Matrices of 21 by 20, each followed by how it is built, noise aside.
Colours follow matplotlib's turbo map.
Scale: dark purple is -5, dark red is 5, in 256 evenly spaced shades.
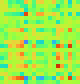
low rank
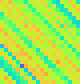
Toeplitz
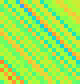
Toeplitz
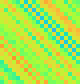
Toeplitz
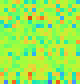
low rank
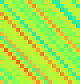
Toeplitz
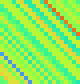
Toeplitz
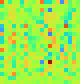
low rank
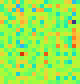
low rank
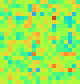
low rank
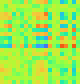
low rank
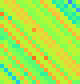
Toeplitz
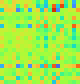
low rank
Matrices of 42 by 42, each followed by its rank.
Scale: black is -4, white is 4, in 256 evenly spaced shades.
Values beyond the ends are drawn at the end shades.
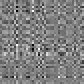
three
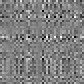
three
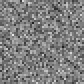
full rank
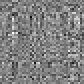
five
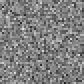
full rank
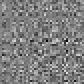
five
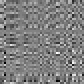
three
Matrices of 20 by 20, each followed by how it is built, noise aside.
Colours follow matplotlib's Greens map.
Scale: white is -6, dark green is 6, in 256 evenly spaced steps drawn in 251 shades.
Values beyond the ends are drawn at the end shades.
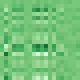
low rank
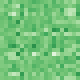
low rank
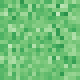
low rank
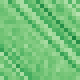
Toeplitz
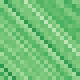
Toeplitz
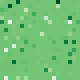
sparse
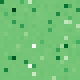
sparse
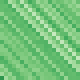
Toeplitz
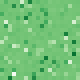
sparse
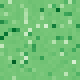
sparse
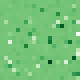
sparse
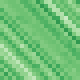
Toeplitz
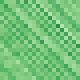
Toeplitz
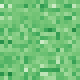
low rank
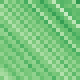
Toeplitz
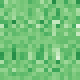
low rank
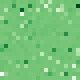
sparse
